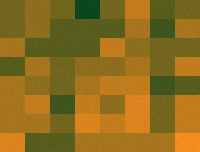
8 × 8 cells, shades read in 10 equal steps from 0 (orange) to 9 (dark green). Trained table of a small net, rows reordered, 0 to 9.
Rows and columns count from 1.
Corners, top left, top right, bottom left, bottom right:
5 5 1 0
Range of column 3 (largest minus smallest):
2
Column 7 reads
6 7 5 5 7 5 5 3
